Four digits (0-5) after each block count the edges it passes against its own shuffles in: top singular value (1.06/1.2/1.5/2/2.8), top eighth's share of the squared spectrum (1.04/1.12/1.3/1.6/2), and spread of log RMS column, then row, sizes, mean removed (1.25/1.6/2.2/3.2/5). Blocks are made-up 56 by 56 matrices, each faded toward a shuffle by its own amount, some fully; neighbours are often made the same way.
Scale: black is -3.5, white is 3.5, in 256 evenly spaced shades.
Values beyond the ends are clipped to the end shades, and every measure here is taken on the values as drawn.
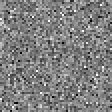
0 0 0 0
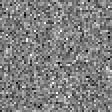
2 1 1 0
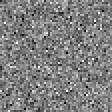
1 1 0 0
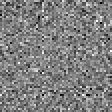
3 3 1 2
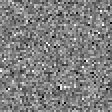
1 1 0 1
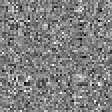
3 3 1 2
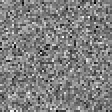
1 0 0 0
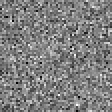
0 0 0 0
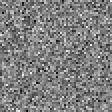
0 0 0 0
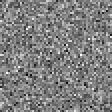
0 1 0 0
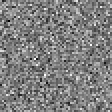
0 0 0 0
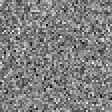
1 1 0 0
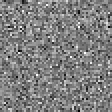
2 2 0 1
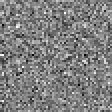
3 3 1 1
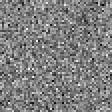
2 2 0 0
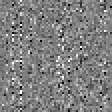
2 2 3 0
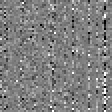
3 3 3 0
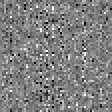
2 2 3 0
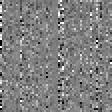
2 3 4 0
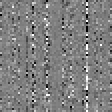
3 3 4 0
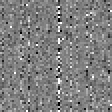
3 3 3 0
